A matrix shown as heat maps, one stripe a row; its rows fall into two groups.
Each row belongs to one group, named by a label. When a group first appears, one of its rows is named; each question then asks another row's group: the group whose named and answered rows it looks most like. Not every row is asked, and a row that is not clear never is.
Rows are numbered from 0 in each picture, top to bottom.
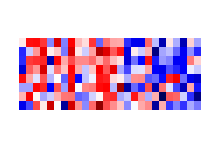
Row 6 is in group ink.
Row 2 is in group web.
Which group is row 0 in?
web
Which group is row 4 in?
ink
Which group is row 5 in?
web
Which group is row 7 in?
web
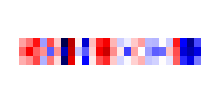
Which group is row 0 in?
ink
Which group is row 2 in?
ink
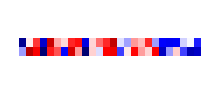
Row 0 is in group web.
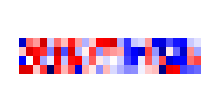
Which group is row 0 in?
web
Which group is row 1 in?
web
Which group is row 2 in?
web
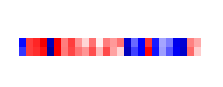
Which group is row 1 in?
web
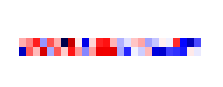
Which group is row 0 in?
ink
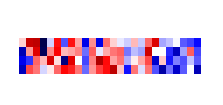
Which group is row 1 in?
web
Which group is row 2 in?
web
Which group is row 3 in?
web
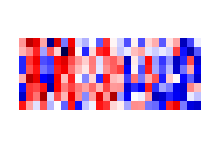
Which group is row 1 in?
ink
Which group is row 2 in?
web
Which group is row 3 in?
web
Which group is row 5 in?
web
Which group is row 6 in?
web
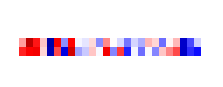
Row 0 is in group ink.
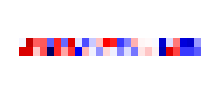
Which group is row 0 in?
ink
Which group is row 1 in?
ink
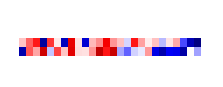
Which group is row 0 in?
ink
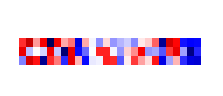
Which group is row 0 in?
ink
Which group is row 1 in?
ink
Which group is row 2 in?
ink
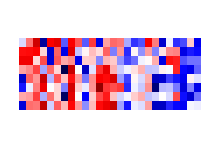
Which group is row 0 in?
web
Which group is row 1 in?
ink
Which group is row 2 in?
ink
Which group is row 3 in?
ink
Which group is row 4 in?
web
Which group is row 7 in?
web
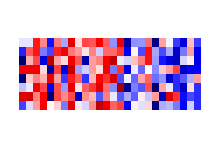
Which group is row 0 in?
web
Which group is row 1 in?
web
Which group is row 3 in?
ink
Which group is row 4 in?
web
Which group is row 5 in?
web
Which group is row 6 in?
ink
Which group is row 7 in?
web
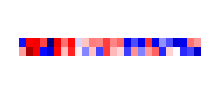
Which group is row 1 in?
ink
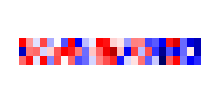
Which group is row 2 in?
ink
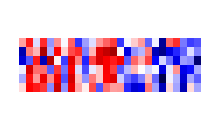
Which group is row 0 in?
ink
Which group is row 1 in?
web
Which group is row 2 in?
web
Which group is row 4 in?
web
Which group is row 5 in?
web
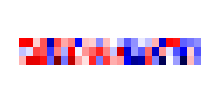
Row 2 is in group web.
